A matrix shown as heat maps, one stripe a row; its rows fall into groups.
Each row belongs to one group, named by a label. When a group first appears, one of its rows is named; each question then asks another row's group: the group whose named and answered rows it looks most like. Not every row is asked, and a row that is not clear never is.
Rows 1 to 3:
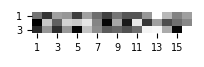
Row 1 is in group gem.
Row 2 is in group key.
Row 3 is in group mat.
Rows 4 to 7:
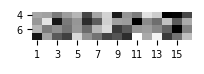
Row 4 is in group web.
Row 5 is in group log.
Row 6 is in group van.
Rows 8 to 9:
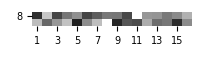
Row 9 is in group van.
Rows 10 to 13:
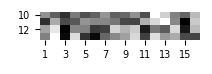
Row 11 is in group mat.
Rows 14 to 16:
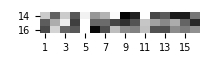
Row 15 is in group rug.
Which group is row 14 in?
van
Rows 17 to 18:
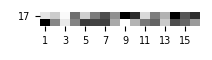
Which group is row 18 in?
gem
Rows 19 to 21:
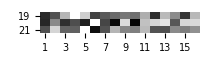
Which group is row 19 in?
key
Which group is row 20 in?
mat
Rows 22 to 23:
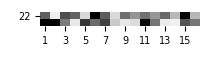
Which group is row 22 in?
log
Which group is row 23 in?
gem
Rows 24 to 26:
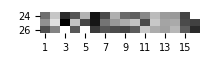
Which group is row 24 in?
log
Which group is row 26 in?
rug
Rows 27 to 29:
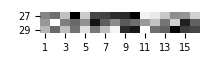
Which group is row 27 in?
rug
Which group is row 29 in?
van
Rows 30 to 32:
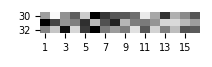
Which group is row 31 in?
gem
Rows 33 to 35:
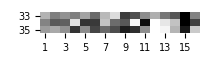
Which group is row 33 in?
van
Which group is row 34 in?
web
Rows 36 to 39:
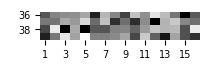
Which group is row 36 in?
web
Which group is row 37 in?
key
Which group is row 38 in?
mat
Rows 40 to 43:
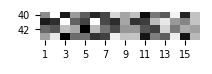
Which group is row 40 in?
log
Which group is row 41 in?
gem
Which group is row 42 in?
gem
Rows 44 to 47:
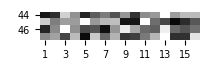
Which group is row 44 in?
gem
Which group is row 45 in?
van
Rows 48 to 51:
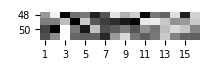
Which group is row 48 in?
log
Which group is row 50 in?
gem
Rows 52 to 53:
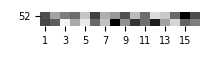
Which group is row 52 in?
web
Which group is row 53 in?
key
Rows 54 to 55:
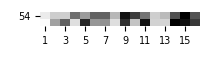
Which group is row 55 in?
web
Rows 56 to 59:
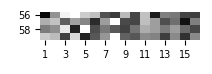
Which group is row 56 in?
key
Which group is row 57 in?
van
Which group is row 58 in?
rug
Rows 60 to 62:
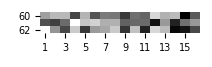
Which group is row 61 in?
key
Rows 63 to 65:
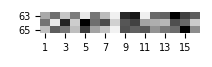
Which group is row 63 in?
van
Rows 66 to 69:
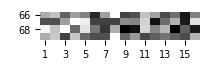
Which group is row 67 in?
key
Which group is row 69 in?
log
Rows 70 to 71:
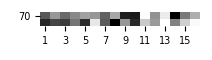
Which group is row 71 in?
mat
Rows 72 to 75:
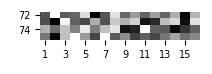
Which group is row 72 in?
log
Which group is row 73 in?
gem
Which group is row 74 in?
van
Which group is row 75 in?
key
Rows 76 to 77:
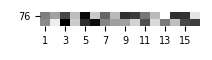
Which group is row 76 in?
mat
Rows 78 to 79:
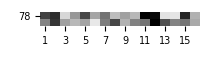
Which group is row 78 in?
gem
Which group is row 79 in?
key
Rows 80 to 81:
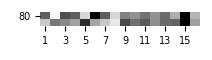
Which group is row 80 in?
log
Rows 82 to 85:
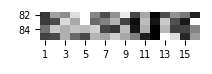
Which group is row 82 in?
key
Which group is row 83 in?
key
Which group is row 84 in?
key
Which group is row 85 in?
gem
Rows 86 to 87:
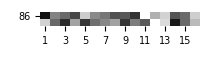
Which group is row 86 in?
mat
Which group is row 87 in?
web
